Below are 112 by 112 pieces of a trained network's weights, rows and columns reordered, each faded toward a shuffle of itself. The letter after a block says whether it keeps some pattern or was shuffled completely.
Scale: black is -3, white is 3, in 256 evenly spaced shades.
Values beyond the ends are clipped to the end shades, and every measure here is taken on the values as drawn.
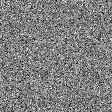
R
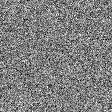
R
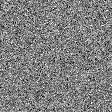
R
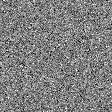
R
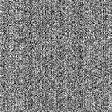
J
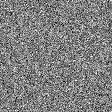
R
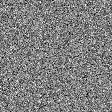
R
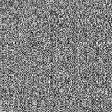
J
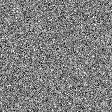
R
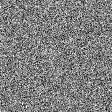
R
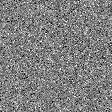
R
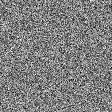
R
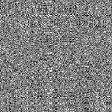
J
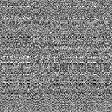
J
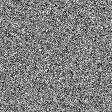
R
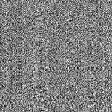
J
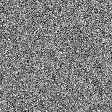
R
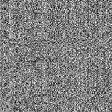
J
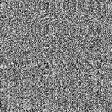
J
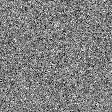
R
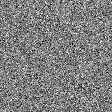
R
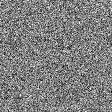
R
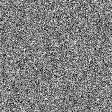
R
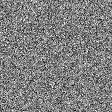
R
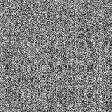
J
